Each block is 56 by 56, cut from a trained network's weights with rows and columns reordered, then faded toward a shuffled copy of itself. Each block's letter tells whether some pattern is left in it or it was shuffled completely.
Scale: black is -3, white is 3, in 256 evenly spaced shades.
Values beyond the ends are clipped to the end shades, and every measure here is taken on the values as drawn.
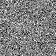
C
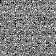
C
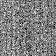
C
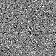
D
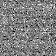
C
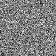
C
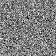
C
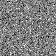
D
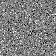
D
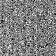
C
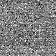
C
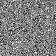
D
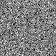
D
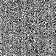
C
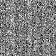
C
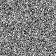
D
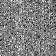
C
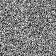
D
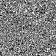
C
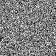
D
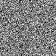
C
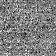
C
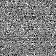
C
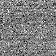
C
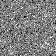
D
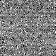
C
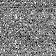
C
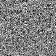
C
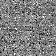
C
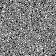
D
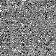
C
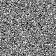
D
